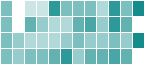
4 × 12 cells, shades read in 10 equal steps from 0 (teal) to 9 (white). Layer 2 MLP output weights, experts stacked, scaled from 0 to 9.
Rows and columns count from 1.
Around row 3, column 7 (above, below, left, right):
3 5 5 5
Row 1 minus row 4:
0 4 3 3 -2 3 -1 1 3 -1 1 -9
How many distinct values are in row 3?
4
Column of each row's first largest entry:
2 2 3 12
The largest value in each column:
4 9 7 7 6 6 5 5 6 4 5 9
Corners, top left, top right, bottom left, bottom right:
4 0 4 9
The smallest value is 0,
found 2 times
